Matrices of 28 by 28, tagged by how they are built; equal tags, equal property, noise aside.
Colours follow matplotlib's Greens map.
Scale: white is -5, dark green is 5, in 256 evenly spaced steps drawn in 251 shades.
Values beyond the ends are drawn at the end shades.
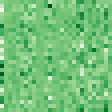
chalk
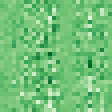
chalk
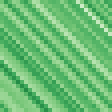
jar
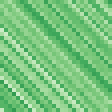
jar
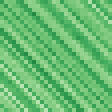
jar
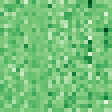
chalk
